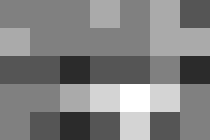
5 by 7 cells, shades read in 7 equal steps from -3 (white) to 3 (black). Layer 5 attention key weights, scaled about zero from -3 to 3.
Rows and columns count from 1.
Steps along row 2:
up same same same down same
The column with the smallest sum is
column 5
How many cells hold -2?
3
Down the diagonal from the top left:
0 0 2 -2 -2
